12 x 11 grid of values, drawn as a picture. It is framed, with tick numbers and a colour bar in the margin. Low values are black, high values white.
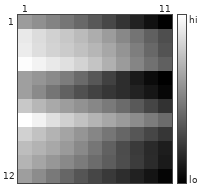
Grain: streaks across. Slope: up to the left. Average level on the scale: 50%.
